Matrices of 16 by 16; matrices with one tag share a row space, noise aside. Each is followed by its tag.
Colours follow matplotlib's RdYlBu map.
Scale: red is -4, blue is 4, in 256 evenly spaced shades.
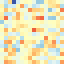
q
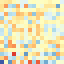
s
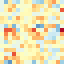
q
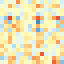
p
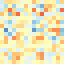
q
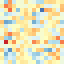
q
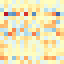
s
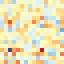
q
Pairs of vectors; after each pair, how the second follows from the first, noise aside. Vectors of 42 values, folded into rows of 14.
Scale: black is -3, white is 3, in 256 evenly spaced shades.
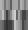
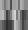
copied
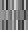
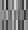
copied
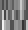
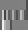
partly zeroed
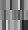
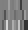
partly zeroed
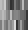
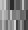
copied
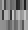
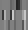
partly zeroed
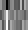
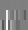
partly zeroed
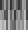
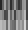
copied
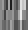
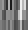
copied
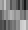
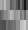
copied
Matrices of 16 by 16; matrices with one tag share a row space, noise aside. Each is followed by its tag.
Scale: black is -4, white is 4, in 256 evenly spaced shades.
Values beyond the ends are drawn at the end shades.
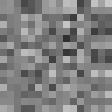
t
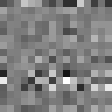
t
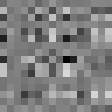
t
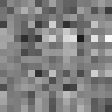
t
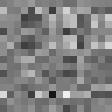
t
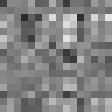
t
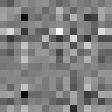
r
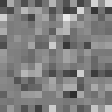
t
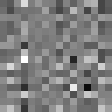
r
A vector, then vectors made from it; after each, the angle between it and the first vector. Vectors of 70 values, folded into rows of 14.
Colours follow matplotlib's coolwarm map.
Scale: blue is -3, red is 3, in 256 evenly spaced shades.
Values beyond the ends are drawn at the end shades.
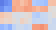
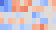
nearly parallel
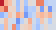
partly opposed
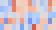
partly aligned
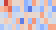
partly opposed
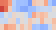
nearly opposite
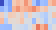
nearly parallel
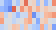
partly aligned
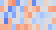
orthogonal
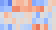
nearly parallel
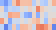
partly aligned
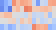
nearly parallel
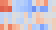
nearly opposite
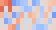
partly opposed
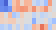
nearly parallel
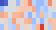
partly aligned
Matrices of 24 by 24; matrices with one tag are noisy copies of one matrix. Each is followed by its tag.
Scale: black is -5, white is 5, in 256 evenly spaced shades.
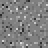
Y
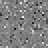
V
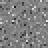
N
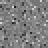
N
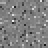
N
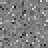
N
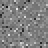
Y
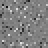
Y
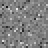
Y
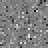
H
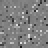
H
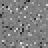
Y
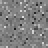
V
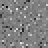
Y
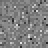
H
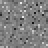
V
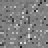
H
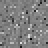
H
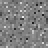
V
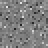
V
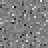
N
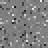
N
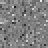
N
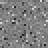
N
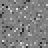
Y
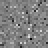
H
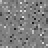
V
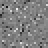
Y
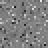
N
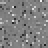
N
